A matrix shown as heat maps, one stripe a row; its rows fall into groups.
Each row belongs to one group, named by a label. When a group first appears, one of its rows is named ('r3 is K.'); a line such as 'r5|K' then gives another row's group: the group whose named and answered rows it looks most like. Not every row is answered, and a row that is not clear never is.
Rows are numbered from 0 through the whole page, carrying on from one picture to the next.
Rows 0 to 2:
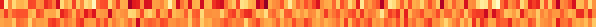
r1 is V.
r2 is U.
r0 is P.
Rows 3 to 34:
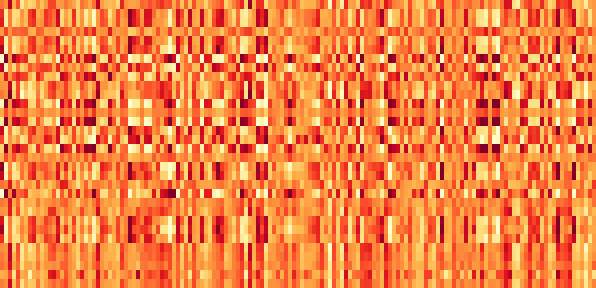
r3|U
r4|P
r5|P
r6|V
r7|P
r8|P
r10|P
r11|V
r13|U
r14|V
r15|V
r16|V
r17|P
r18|P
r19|V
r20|V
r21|P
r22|P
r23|U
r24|V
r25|U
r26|U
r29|P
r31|U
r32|U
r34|U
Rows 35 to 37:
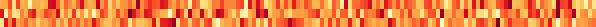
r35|U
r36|P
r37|V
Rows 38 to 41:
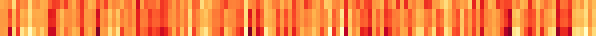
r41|U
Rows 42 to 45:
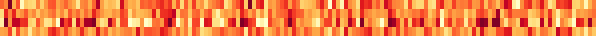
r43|V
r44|V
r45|U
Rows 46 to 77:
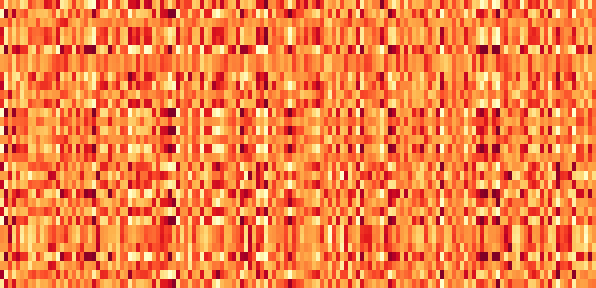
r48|U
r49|P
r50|P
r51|V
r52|U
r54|P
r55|P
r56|U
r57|P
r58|V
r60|V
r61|U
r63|V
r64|P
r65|U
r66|P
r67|V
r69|P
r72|U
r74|V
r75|U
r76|P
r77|V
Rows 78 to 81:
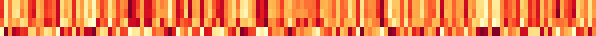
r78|P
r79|P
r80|P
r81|V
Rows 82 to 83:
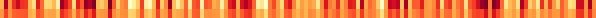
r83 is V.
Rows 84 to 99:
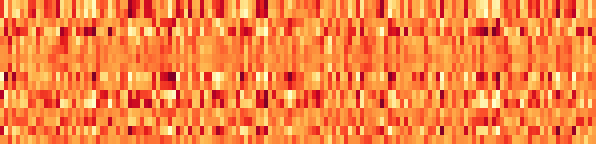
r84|P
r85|P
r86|V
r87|V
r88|U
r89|U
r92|V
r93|V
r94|P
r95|P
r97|V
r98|P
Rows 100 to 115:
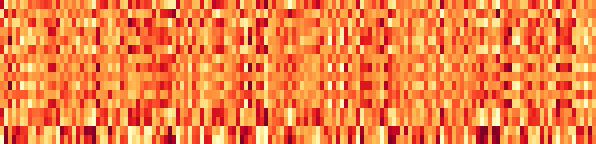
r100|P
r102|P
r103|U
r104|U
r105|P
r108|V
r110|V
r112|P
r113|P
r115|V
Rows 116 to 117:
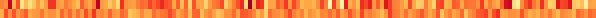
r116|U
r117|V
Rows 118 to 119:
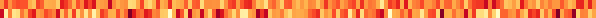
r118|V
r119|P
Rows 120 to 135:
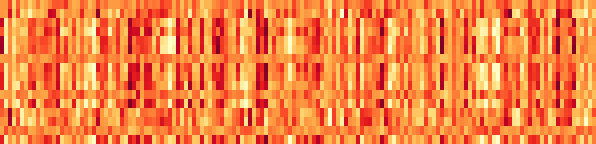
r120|U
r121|U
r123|P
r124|P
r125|P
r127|P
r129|P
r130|U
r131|P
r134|V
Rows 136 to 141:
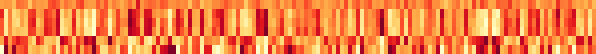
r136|U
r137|P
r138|P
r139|P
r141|V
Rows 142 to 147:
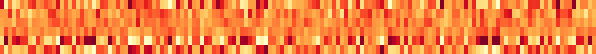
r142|P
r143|U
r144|U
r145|V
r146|V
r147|P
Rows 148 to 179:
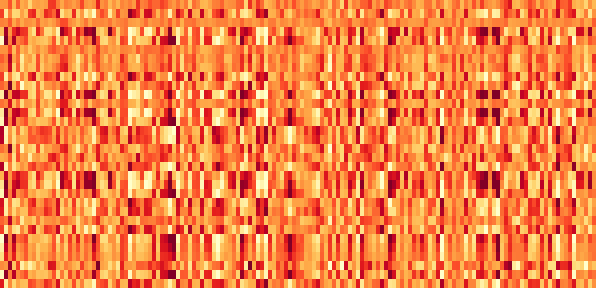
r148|U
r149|P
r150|U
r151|V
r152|V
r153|U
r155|U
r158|V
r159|U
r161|V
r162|P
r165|U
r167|V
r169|V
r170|P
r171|P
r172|U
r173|P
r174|V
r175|V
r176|V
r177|U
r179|P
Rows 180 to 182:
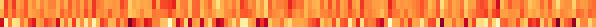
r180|V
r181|V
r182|P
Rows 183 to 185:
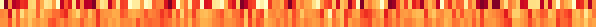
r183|V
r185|U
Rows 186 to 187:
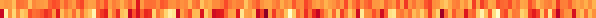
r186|U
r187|P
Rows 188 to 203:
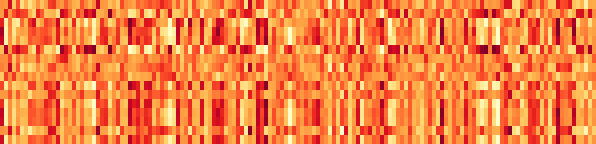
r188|U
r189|V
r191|P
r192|P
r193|V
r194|U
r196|V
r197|P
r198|U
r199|P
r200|P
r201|P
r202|U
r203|P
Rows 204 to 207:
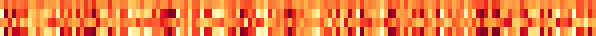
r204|V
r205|V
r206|U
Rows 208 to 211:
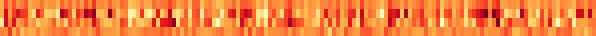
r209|V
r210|V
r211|U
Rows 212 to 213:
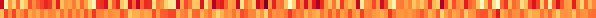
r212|P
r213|V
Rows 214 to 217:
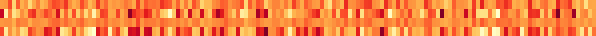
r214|U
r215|P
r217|P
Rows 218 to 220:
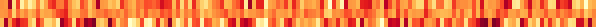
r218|U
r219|U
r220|V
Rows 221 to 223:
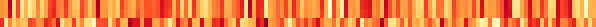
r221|U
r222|U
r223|P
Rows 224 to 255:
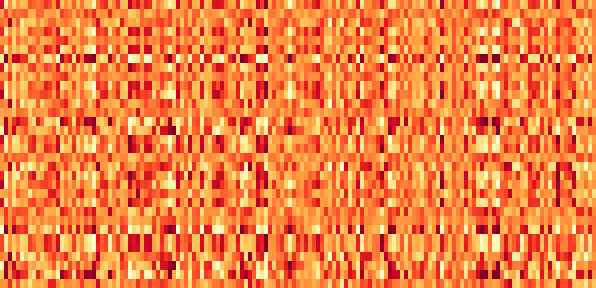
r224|P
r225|V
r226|U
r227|P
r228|U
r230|V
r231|P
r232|U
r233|P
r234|P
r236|U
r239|P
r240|P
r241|V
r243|P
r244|P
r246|P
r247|V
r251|P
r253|V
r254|V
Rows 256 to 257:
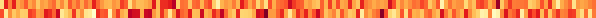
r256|V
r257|P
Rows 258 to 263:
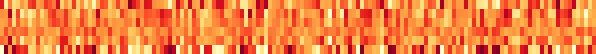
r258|P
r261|V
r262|U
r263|V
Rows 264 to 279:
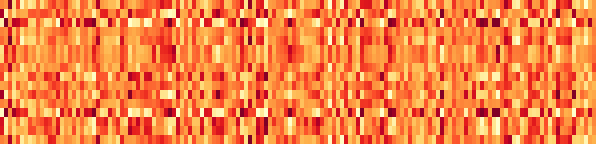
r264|U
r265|P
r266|V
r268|U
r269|V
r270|V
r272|P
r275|U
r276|V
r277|P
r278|P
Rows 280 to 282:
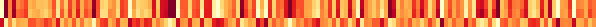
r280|V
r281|V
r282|P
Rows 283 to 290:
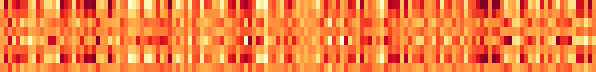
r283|V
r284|V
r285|U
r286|V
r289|V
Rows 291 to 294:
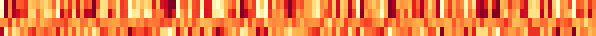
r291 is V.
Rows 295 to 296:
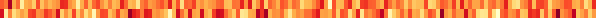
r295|U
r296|P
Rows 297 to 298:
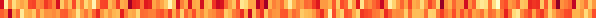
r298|U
